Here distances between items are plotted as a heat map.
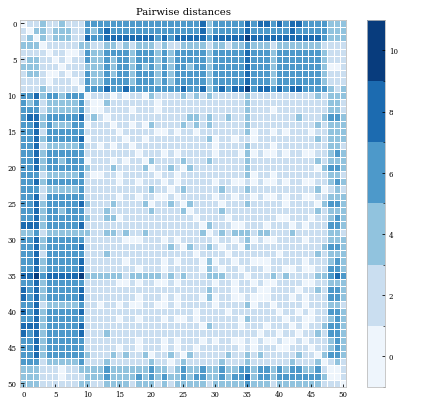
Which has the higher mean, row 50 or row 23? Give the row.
50
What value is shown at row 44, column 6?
6
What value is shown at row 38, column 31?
2
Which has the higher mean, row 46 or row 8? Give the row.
8
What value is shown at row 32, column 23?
2
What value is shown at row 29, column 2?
6
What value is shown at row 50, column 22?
4
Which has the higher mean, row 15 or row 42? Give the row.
42
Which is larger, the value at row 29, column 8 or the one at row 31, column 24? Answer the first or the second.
the first
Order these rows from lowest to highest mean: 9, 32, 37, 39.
39, 32, 37, 9
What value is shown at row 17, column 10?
2
